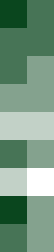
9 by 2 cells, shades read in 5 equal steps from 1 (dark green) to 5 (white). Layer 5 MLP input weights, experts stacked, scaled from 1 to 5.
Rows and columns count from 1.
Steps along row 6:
up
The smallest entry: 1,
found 2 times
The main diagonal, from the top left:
1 2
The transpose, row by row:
1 2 2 3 4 2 4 1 2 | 2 2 3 3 4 3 5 3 3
